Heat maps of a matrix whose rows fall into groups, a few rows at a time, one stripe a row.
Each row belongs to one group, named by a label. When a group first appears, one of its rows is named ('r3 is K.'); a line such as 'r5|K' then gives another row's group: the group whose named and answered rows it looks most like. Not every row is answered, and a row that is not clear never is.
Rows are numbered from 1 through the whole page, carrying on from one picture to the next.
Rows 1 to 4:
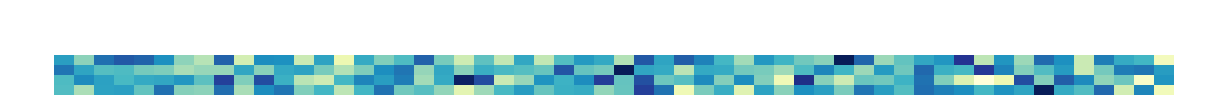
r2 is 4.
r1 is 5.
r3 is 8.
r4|5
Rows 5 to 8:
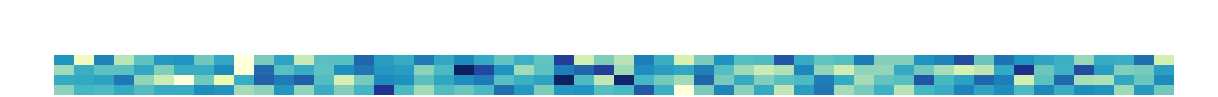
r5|5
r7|4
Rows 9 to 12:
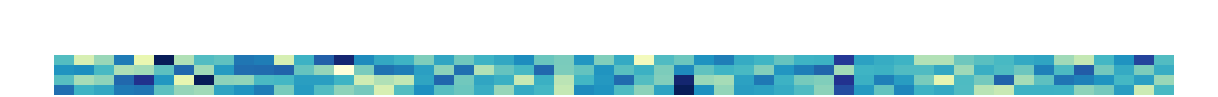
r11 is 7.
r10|8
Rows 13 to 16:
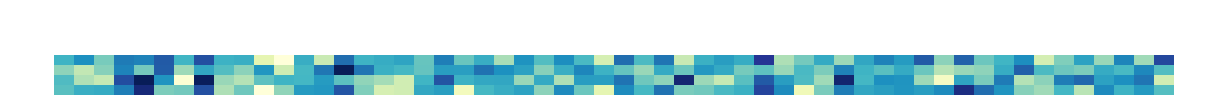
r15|7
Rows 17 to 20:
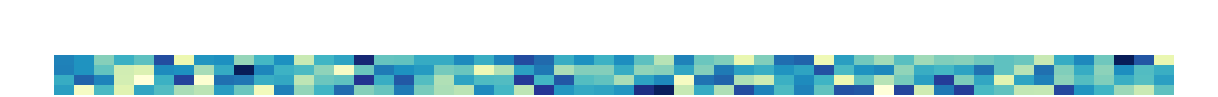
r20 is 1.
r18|8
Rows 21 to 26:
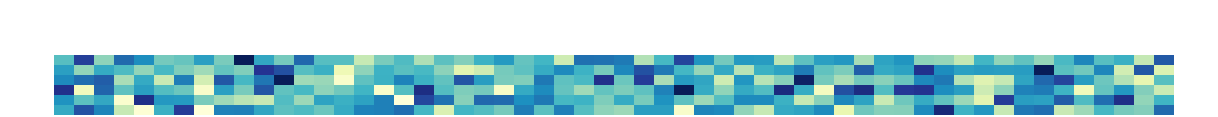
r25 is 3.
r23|8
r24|5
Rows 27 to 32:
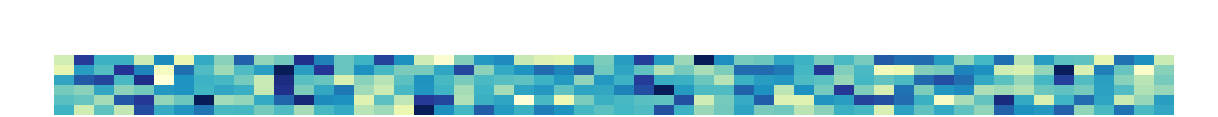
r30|1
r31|7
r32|3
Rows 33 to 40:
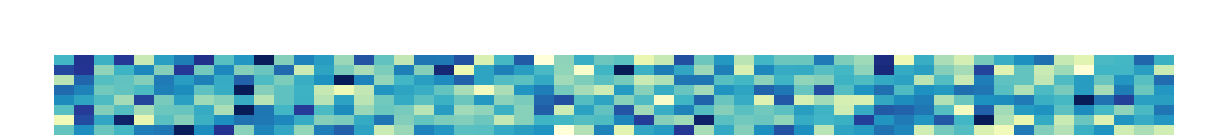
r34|4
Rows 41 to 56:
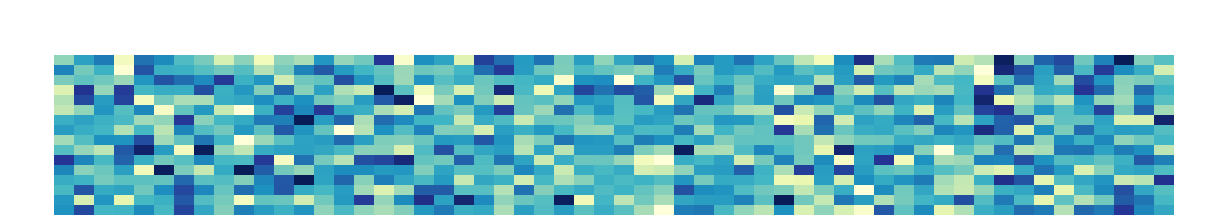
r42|3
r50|7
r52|8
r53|7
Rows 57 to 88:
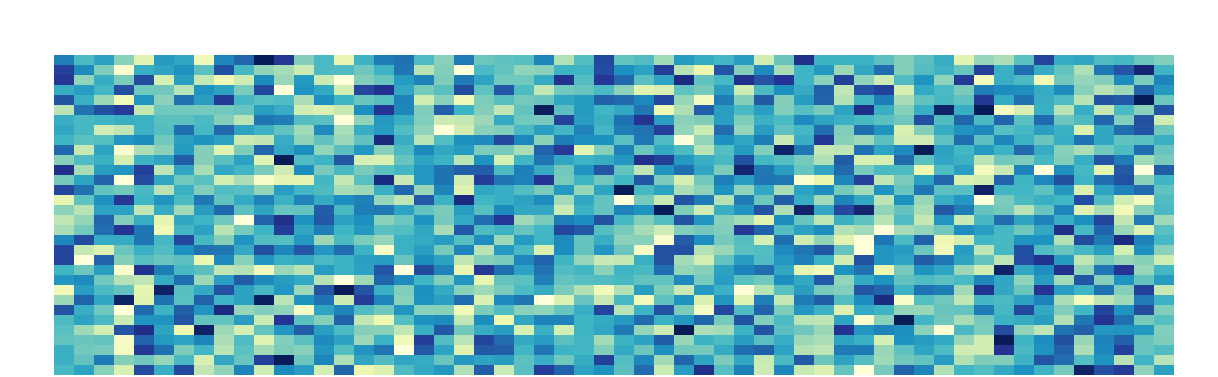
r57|8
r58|4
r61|4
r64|4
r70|4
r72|1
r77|5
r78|3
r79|8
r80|5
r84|7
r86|3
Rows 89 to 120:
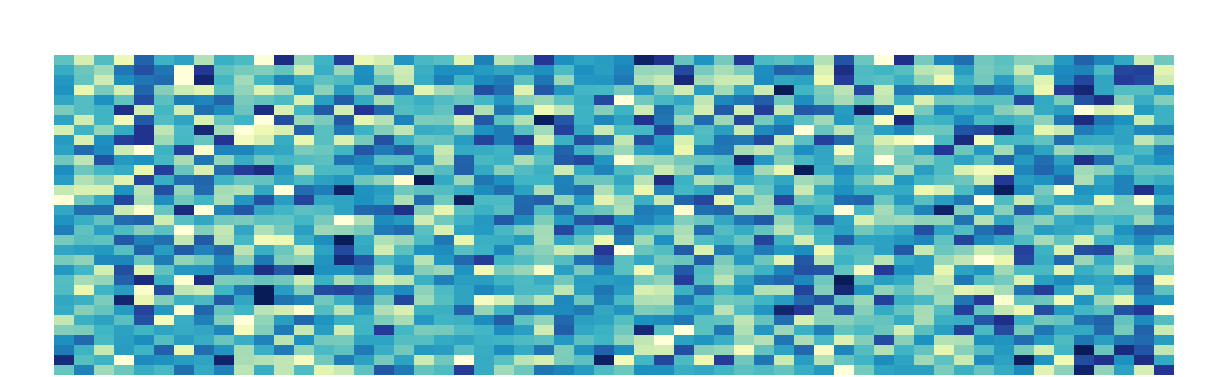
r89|1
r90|7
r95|1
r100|8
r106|4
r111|7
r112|8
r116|5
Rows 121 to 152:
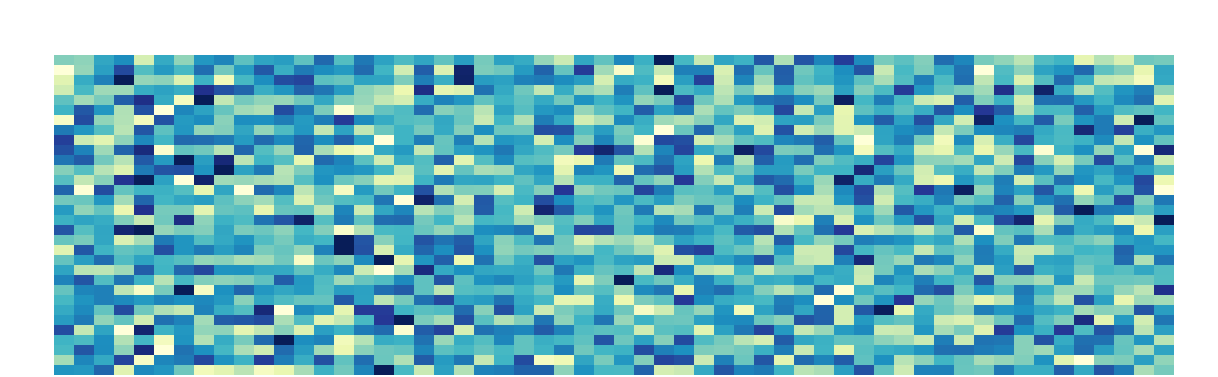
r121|1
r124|3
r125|7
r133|7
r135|3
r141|3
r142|3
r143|4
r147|8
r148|3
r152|3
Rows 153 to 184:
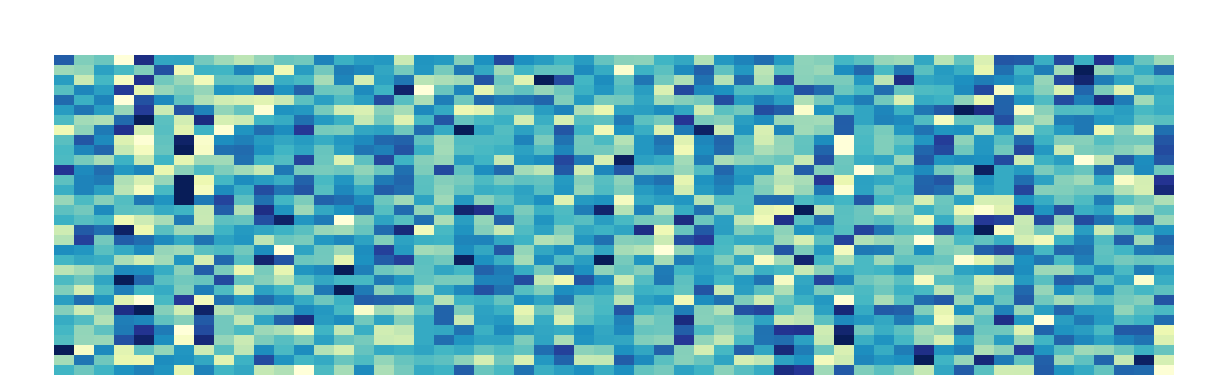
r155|1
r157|3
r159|7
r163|4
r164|4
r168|8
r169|8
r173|8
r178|7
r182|5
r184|7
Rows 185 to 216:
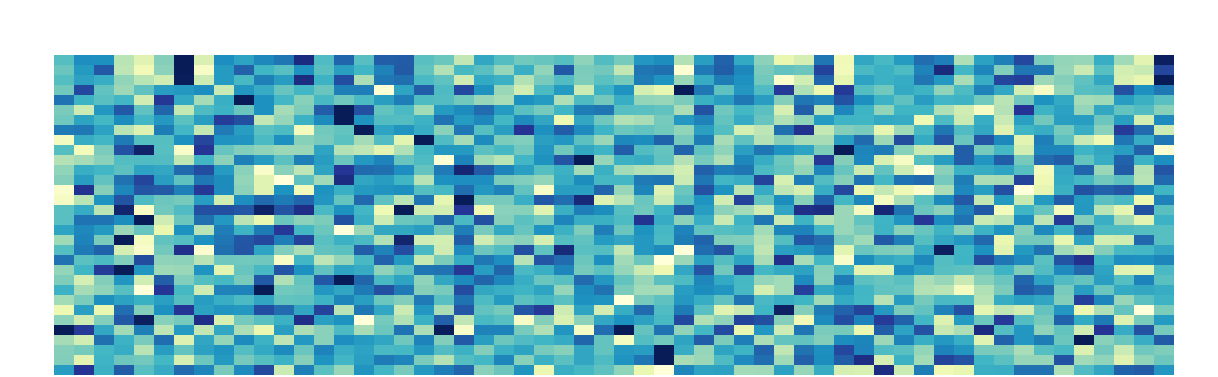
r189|8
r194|7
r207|8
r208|8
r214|1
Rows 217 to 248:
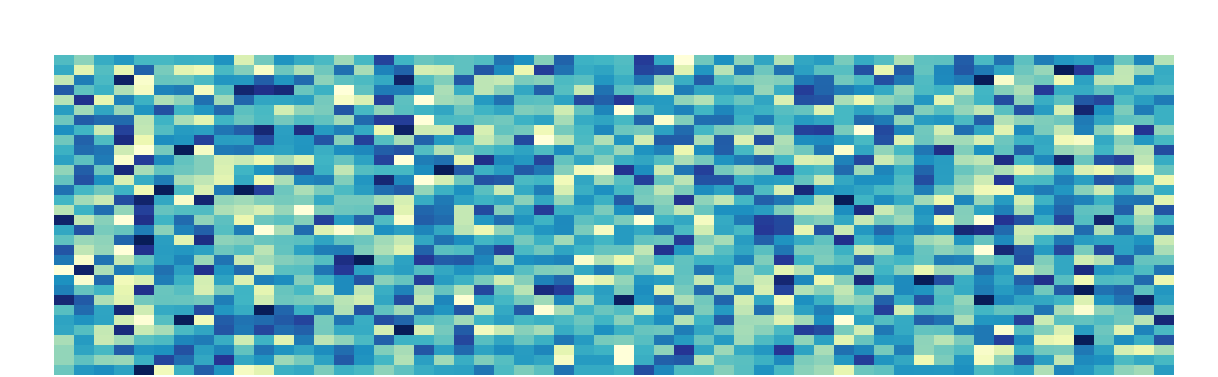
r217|5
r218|1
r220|8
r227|3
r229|3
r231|7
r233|3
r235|7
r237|5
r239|5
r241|4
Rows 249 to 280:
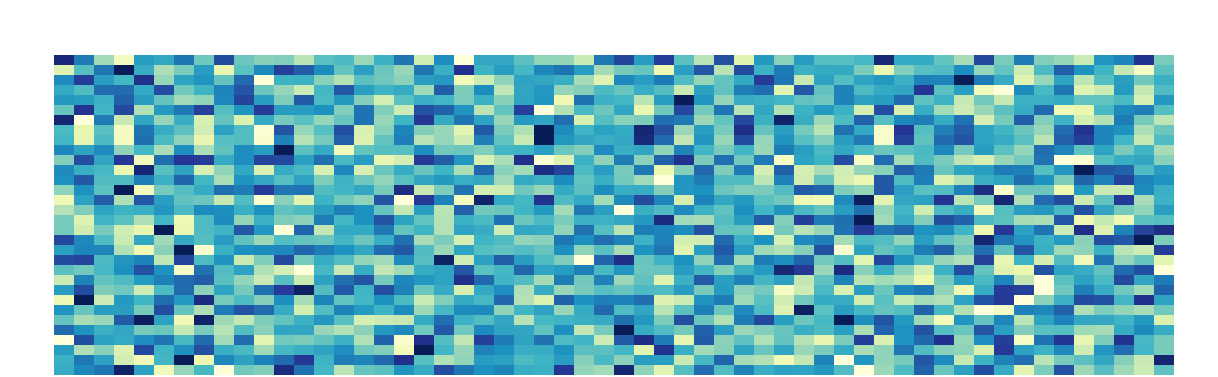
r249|4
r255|5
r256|1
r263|3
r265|1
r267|4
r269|4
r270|7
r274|8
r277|3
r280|4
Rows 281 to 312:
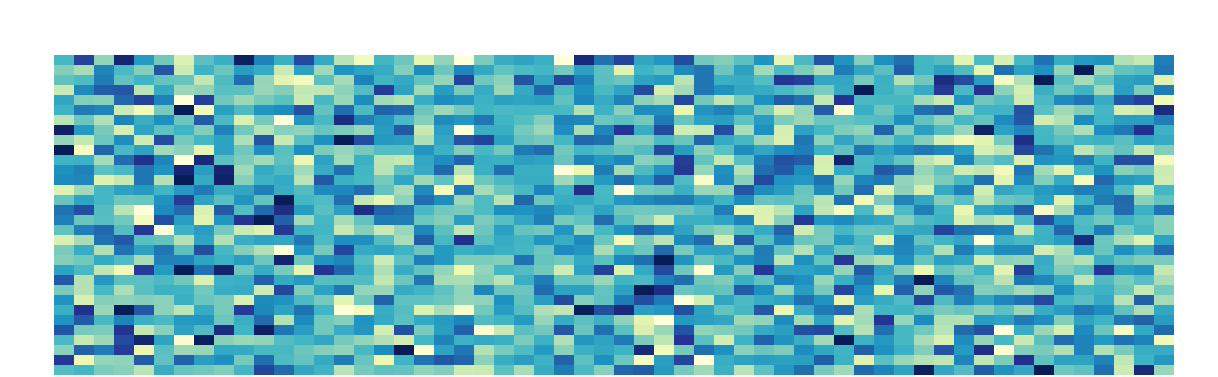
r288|4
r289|8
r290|5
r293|4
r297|8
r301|1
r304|1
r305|5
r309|7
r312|5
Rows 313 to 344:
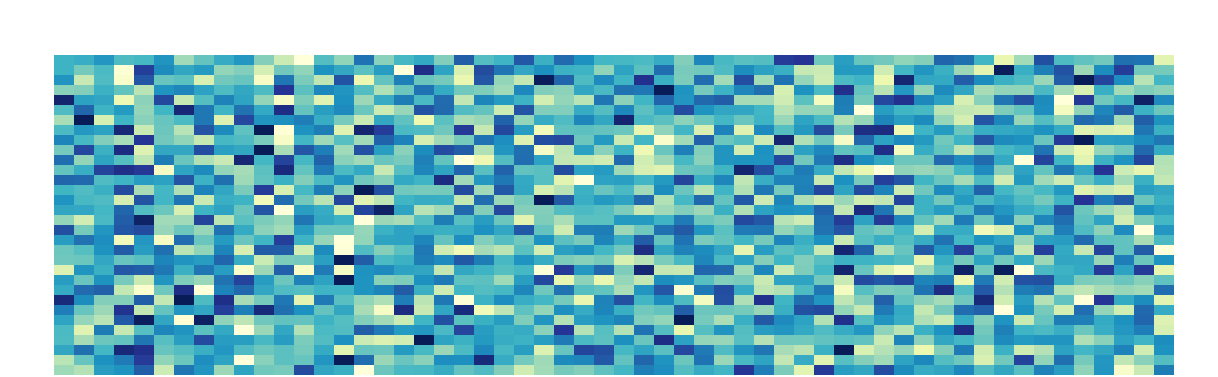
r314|3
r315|1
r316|1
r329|7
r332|5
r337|4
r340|5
